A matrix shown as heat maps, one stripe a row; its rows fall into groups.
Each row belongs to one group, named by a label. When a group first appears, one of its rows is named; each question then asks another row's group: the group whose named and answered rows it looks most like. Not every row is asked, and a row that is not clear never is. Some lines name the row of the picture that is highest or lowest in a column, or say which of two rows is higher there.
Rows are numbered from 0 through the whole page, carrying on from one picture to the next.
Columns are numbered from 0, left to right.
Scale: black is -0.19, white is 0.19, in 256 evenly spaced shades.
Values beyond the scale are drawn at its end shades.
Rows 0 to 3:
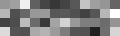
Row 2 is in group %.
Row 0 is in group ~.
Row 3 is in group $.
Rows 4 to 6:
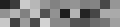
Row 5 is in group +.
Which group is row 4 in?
%
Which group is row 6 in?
$
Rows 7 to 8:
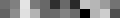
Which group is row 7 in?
~
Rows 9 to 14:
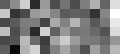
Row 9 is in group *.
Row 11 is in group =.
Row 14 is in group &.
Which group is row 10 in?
$
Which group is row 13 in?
%
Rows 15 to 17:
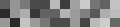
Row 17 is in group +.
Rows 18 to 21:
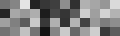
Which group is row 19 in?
~
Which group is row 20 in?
+
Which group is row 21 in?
%
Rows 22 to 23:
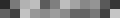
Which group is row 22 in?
%
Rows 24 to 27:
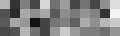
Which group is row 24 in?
$
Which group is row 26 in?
*
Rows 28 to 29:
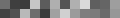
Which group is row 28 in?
=
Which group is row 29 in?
%
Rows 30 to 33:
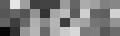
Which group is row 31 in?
=
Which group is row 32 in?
=
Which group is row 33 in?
%
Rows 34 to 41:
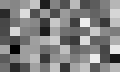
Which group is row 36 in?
=
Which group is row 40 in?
%
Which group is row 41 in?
=
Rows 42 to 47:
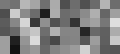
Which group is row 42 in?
+
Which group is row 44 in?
*
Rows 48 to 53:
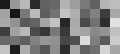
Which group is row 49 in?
&
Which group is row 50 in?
$
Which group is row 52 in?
=
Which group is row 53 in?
+
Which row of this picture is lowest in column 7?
52
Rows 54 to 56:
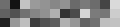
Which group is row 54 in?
&
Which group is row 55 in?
=
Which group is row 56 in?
*
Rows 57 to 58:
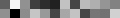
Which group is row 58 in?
&
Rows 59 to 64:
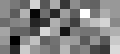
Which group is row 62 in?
$
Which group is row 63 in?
&
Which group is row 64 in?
&
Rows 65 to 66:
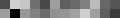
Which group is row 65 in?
~
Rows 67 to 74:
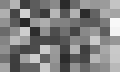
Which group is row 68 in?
+
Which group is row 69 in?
$
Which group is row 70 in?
*
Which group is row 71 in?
~
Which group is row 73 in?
+
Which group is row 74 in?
$
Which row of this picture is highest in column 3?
73
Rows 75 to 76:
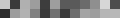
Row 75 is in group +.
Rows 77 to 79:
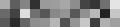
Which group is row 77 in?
$
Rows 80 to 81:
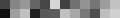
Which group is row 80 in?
=
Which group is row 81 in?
*
